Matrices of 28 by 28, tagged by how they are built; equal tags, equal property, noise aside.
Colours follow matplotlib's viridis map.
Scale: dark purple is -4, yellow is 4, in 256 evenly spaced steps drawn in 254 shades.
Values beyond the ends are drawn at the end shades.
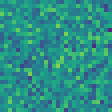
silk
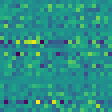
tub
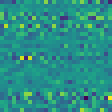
tub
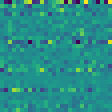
tub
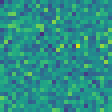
silk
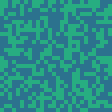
silk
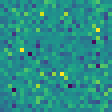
silk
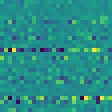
tub
